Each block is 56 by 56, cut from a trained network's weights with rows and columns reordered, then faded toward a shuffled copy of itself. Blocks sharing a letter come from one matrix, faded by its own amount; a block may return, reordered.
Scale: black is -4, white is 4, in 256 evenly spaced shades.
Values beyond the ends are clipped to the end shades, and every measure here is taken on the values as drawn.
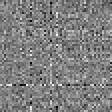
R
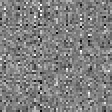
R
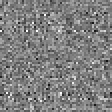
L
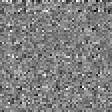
L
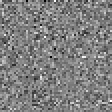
L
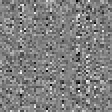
R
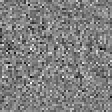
L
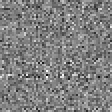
L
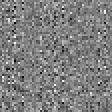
R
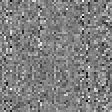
R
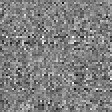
L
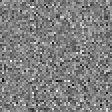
L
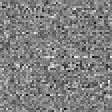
L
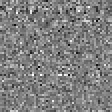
L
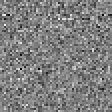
L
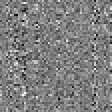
R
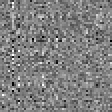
R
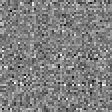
L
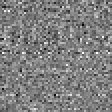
L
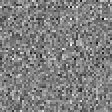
L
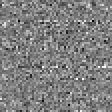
L
